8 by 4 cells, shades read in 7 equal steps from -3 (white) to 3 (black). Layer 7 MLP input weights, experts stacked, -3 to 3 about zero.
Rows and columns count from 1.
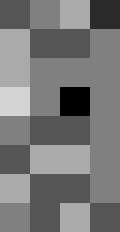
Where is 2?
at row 1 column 4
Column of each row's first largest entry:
4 2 2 3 2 1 2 2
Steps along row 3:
up same same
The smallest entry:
-2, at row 4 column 1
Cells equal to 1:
10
